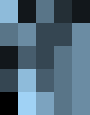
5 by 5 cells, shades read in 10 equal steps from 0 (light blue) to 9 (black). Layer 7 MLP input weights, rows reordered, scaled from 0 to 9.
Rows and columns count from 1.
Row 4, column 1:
6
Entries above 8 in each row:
0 0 0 0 1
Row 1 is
1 8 4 7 8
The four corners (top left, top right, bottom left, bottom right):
1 8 9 3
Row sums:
28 22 26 19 18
